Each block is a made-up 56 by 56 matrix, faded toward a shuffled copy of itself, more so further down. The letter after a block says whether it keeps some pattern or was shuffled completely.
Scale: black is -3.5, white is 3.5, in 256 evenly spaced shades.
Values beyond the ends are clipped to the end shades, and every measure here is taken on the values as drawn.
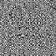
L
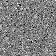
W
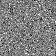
W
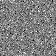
W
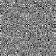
L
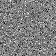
W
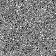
W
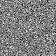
W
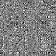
L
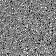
W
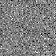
L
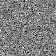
W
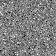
W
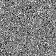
W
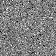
W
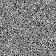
W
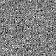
L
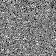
W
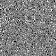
L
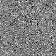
L
